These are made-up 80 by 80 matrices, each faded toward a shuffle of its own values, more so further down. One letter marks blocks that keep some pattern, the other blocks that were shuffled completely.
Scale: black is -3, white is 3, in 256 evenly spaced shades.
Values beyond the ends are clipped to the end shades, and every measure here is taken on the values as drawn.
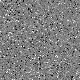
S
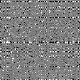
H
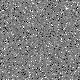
S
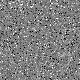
S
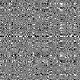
H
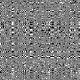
H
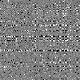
H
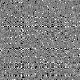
H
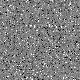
S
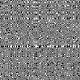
H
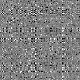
H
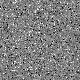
S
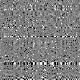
H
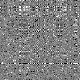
H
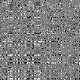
H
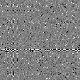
H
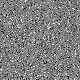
S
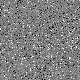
S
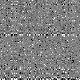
H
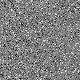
S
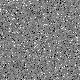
S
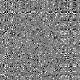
H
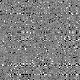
H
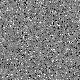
S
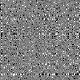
H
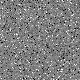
S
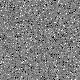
S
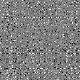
H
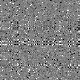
H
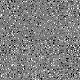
H
